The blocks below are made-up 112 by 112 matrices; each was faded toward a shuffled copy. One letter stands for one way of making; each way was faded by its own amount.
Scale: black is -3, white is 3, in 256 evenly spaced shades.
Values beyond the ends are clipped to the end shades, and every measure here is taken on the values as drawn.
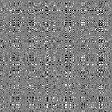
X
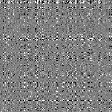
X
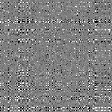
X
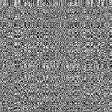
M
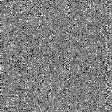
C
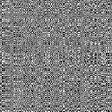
M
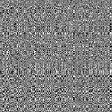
M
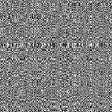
M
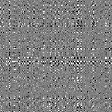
X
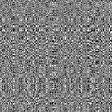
M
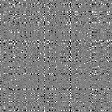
X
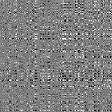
X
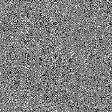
C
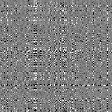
X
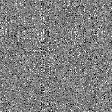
C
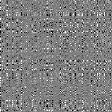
X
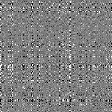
X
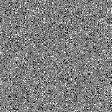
C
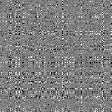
X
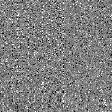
C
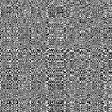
M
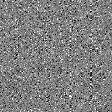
C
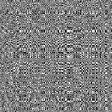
M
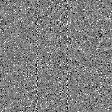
C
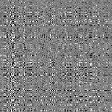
X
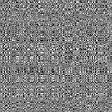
M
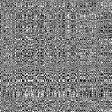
M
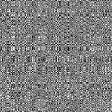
M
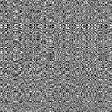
M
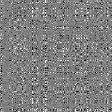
X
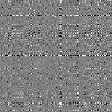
X
